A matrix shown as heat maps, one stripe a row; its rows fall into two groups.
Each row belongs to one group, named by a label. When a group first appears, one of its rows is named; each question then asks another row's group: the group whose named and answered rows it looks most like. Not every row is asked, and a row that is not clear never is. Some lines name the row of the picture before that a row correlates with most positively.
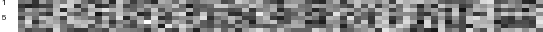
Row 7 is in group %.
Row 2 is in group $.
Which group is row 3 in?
%
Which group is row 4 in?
$
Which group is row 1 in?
%
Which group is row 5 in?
%
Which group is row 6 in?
%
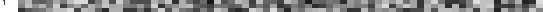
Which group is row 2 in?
%
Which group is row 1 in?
%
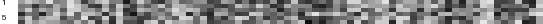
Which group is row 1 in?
%
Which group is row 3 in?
%
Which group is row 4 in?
$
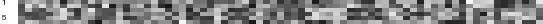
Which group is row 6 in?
%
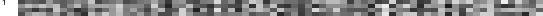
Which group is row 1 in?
$
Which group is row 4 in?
%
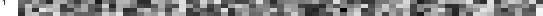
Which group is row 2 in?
%
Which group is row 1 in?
$
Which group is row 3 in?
%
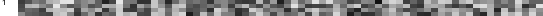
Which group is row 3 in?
$
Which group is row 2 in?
%
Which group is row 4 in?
$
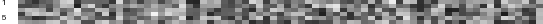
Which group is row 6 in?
%
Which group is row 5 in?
$
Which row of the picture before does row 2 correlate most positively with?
4
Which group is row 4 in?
%
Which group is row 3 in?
%
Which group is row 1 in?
$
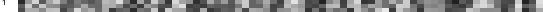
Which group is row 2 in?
%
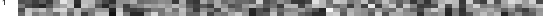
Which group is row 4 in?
%
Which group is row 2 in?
$
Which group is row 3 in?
%
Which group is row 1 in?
$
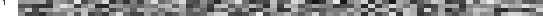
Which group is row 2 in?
$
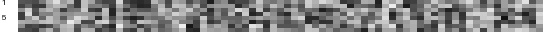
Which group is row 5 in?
%
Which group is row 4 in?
%
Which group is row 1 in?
$
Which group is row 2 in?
$
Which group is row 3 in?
%
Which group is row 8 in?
$
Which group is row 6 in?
%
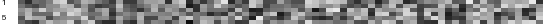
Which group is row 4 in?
%
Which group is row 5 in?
%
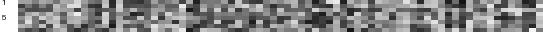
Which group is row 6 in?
%
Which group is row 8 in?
$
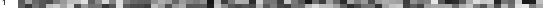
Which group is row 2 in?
$
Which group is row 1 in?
%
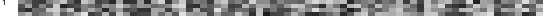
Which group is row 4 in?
%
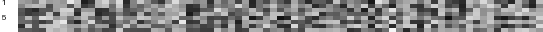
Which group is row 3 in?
$
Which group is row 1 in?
%
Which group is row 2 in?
%
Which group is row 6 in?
$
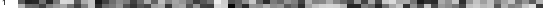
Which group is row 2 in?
$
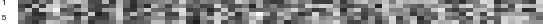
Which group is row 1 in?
%
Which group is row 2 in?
$
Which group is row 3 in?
%
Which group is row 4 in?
$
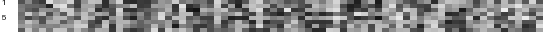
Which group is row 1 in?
$
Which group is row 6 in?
%
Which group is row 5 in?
$
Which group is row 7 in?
%
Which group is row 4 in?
%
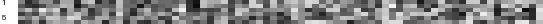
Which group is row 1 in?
$
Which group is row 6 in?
$
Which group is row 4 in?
%
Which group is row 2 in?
$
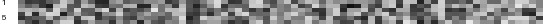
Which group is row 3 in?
%
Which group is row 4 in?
%
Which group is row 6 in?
$
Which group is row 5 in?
$
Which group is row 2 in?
$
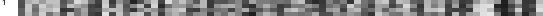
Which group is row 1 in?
%
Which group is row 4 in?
%
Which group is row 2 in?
%
